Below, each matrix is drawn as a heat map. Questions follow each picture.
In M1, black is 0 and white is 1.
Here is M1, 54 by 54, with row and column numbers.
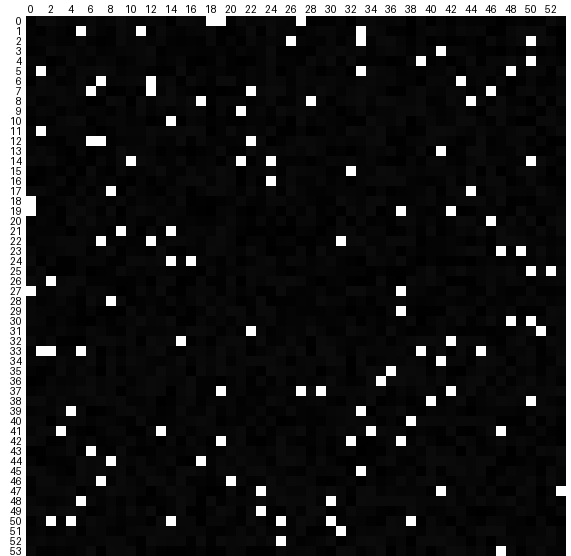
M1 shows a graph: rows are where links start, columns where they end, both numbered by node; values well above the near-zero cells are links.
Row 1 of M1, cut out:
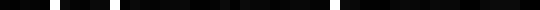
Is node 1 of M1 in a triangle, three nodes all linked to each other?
yes
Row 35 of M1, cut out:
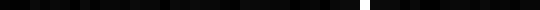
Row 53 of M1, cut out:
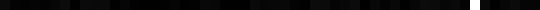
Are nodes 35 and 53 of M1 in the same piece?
no
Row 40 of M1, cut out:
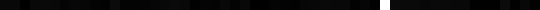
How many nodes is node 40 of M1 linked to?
1
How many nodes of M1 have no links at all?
0
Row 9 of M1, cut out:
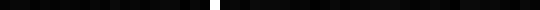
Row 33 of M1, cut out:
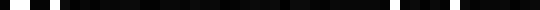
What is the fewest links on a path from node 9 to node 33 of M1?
5
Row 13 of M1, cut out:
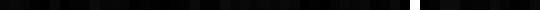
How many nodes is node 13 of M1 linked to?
1
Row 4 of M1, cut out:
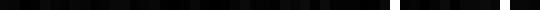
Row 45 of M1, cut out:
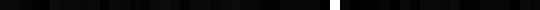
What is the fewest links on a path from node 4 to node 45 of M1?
3
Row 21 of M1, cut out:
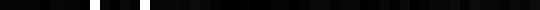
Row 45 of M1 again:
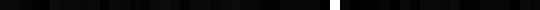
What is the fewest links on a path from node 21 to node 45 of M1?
5
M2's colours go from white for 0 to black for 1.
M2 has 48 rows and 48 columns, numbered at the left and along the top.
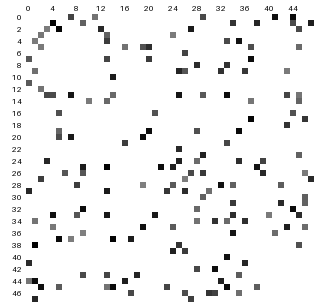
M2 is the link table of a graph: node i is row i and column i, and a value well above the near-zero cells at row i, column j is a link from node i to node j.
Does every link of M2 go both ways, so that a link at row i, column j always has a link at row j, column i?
yes
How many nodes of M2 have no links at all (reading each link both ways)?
1
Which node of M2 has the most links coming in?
node 13
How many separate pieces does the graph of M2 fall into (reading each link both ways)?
2
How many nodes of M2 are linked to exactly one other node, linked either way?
7
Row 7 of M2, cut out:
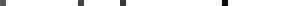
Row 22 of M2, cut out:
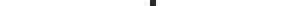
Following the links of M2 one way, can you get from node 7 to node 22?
yes
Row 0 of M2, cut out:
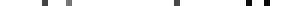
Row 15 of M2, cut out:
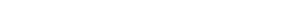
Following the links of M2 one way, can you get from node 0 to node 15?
no
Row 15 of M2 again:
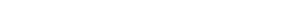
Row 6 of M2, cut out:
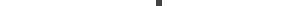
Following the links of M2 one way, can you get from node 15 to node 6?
no
